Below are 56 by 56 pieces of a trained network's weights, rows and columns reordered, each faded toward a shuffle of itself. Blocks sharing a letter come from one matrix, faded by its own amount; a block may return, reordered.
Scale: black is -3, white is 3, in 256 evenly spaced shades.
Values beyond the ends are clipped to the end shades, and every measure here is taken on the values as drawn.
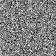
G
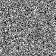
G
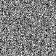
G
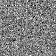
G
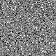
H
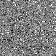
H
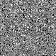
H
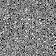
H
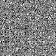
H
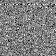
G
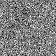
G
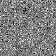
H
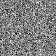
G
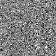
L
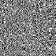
L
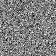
G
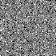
H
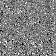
H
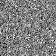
G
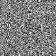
L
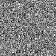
L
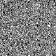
L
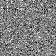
G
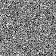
G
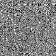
H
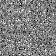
H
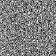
L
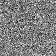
G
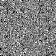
H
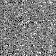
H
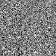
L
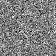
G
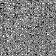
H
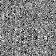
H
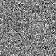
L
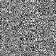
L
